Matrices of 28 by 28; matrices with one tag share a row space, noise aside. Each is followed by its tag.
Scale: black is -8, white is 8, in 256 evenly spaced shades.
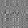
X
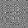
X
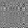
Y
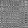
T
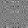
X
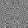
X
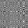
Y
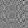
Y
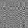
Y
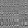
T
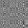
Y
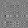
X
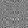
X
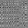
T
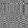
Y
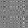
Y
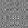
X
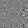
Y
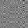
Y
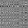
T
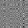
Y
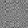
X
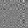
Y
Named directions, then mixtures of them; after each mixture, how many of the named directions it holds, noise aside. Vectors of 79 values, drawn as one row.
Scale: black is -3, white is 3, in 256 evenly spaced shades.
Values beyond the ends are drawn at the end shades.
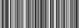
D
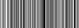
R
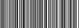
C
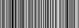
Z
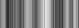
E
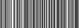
one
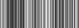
three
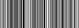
three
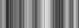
one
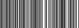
three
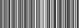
three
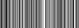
one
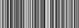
three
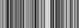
three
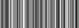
three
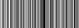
two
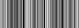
three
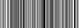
one
